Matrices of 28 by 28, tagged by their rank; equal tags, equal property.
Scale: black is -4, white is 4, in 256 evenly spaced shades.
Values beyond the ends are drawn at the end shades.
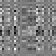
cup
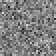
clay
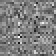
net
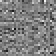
net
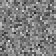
clay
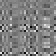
cup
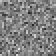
clay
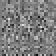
net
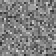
clay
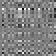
cup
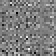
net
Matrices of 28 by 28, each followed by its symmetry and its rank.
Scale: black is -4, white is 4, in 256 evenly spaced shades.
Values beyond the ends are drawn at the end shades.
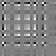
symmetric, rank one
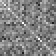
symmetric, rank five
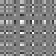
symmetric, rank one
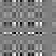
neither, rank one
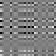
neither, rank one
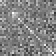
symmetric, rank five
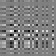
neither, rank one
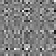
neither, rank three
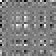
symmetric, rank two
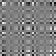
symmetric, rank one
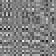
neither, rank three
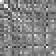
symmetric, rank five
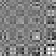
symmetric, rank two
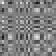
symmetric, rank two
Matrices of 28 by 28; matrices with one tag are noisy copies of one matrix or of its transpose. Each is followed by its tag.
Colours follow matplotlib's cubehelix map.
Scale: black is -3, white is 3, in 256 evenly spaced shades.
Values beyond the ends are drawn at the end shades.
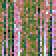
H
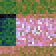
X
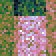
X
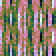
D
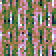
D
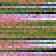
H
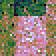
X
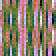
D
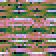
D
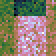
X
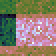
X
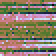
H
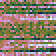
H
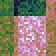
X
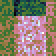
X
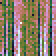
H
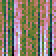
H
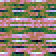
D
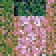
X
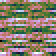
D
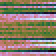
H
